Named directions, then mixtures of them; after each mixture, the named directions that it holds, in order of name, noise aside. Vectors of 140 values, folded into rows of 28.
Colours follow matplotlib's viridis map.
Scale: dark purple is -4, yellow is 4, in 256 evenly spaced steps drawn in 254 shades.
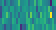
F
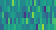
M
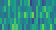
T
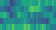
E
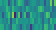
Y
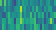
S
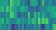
E, T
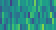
E, F, M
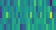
F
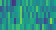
E, S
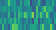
T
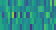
Y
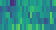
E, F, S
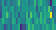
F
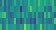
E, S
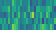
M, T, Y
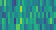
S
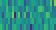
Y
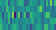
Y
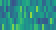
E, S, T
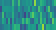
F, M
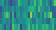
E, F, Y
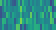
F, S
